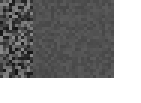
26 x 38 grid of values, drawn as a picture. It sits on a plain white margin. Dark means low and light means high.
Histogram: heavy tails on both sides. Seam: vertical, 30% of the way across, the right part calmer. Slope: none. Mirror symmetry: none. Grain: fine.
